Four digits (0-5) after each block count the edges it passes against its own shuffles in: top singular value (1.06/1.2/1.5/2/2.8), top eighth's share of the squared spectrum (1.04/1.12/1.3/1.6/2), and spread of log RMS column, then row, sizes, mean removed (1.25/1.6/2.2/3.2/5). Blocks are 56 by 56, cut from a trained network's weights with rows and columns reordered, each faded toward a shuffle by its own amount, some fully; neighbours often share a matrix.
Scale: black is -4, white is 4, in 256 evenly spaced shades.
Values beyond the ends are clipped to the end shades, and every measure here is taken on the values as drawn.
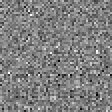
3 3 1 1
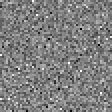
0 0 0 0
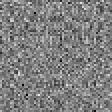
4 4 2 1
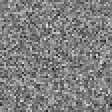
1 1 0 0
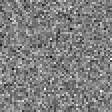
1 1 0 0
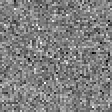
1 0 0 0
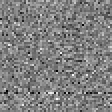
3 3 0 2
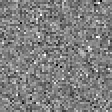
0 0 0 0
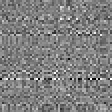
4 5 1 3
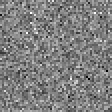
0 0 0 0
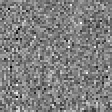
3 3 1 1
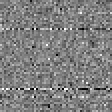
4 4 0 3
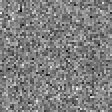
2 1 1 0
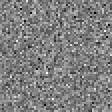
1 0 0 0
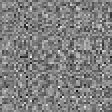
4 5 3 2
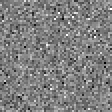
0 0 0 0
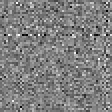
3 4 1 2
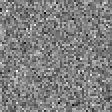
0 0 0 0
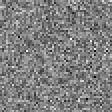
2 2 0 0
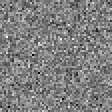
0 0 0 0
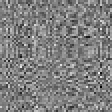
4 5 2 2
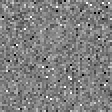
1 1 0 0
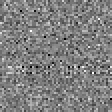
3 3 0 2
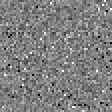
2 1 0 0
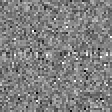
2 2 0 1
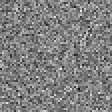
1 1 0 0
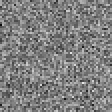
1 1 0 0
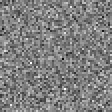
2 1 0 0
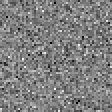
0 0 0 0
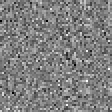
3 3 1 1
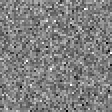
1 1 0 0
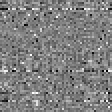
4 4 1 2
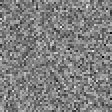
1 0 0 0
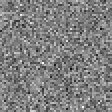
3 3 0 0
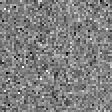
1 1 0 0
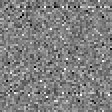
3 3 0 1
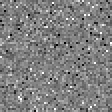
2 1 0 0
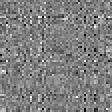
4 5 2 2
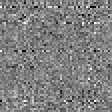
3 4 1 2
